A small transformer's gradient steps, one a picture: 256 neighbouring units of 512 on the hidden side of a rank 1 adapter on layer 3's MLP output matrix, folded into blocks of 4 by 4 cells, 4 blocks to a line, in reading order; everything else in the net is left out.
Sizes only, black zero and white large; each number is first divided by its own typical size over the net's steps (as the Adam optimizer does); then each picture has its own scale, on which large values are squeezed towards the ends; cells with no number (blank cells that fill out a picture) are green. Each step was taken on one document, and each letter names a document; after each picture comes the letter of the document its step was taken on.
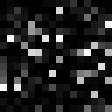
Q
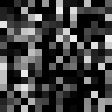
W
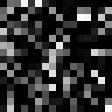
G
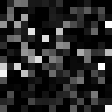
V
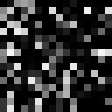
G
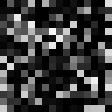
W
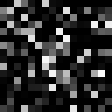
G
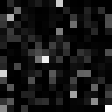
V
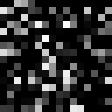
G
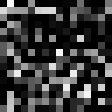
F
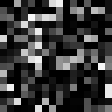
W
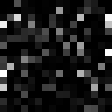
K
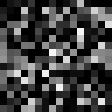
F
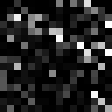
Q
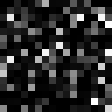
V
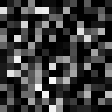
F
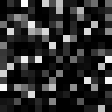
K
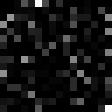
K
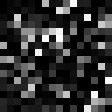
Q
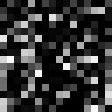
W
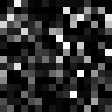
V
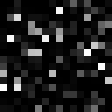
Q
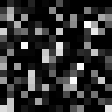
G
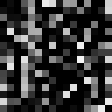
W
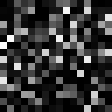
V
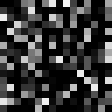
W
